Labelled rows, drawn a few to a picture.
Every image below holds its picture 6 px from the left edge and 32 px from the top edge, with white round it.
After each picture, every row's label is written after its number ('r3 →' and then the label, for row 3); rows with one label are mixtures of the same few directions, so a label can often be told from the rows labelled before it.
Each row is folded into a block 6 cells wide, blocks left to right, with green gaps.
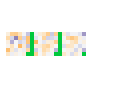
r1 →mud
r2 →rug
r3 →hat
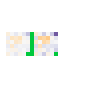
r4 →hat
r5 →hat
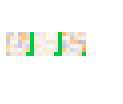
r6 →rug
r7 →rug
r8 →rug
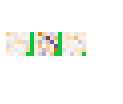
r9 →rug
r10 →mud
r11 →mud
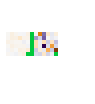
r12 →mud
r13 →hat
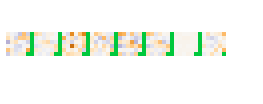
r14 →rug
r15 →rug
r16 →hat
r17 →mud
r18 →rug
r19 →rug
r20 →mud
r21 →hat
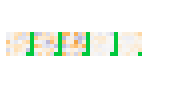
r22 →rug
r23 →rug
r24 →rug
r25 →hat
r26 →hat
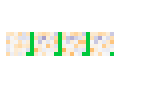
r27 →rug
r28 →mud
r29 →mud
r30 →mud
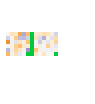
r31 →rug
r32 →mud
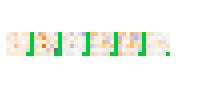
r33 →hat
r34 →hat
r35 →hat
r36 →rug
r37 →rug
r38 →rug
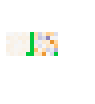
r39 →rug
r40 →mud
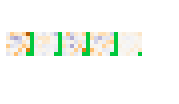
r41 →hat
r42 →hat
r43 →hat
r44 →mud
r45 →hat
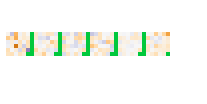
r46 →hat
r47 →mud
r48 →rug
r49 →rug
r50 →rug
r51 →hat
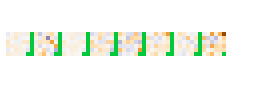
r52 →rug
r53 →mud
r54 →rug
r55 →rug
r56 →rug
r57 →hat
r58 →mud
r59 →hat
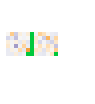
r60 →hat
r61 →mud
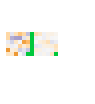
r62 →mud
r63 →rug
